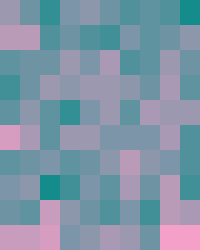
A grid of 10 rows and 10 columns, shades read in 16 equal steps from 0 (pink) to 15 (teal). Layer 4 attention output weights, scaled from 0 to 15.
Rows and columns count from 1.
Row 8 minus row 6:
6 2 5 6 2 2 -3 1 -1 1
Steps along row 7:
down down up down down down up up up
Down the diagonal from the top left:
6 4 9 7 8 8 4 9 4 0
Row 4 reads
12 9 6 7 6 6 7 9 5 10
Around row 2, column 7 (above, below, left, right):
11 11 12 10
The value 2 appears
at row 6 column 1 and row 10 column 3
